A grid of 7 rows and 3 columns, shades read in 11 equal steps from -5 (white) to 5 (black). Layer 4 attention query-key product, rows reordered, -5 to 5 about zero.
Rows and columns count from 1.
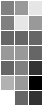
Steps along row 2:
down up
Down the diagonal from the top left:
0 -4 1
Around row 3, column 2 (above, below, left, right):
-4 -1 1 1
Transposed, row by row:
0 0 1 -1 1 -2 -5 / -1 -4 1 -1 0 -1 1 / -4 -1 1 1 3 5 3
